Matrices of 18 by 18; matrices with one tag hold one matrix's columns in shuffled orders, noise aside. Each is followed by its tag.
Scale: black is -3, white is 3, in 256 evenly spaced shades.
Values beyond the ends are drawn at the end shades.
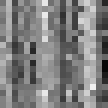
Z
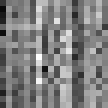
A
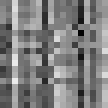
A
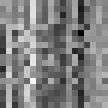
A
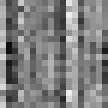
Z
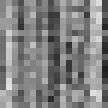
Z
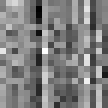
A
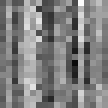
Z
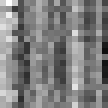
Z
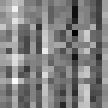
A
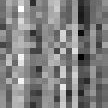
A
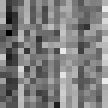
A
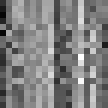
A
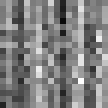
A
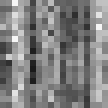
Z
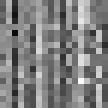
A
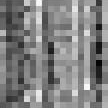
Z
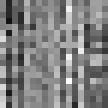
A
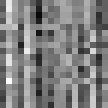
A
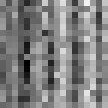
Z
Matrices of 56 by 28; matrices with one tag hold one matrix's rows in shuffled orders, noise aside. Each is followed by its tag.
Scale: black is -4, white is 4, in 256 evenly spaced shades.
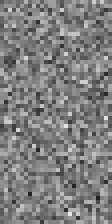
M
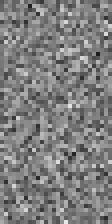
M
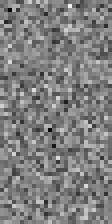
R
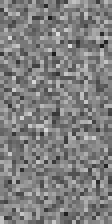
R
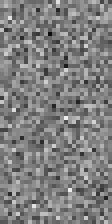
R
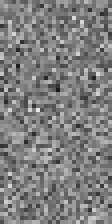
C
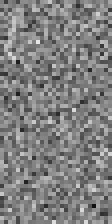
C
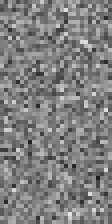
M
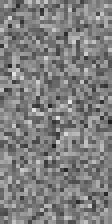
R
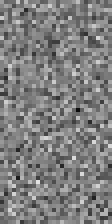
C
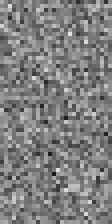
R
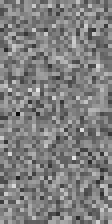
C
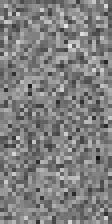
M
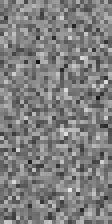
M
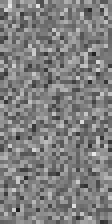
C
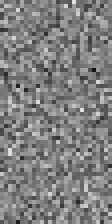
C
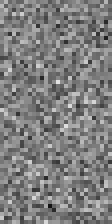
R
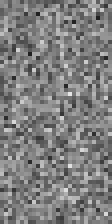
M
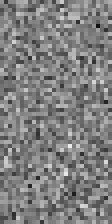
M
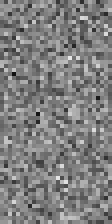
M
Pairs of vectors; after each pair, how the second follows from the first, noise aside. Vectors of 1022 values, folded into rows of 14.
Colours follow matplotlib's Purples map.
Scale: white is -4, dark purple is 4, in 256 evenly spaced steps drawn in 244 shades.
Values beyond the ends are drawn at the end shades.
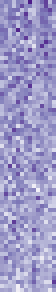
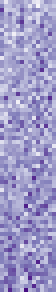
reversed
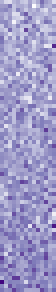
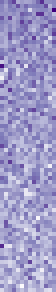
reversed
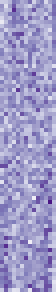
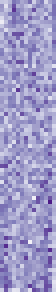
copied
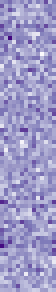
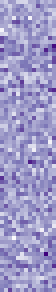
reversed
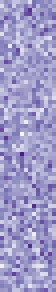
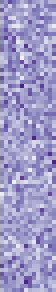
reversed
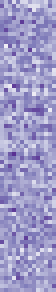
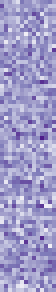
reversed
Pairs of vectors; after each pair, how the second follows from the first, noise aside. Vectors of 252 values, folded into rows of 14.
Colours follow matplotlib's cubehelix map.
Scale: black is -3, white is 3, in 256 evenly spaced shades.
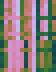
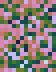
shuffled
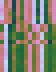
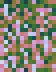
shuffled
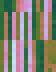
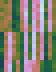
reversed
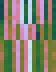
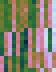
wrapped around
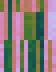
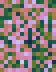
shuffled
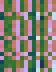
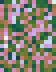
shuffled
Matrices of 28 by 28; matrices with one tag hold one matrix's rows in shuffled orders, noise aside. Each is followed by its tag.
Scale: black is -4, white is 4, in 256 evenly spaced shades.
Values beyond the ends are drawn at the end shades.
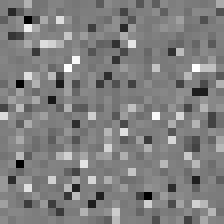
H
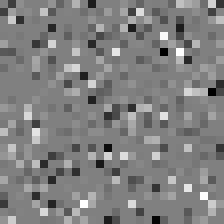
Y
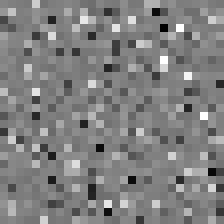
Y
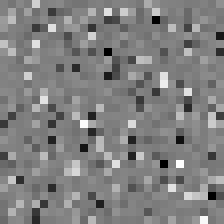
Y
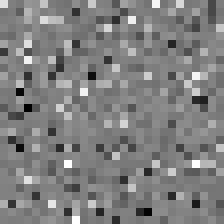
H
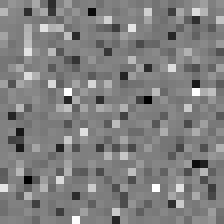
H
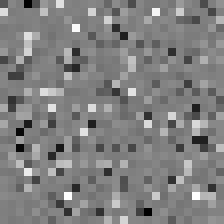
H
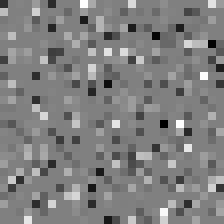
Y
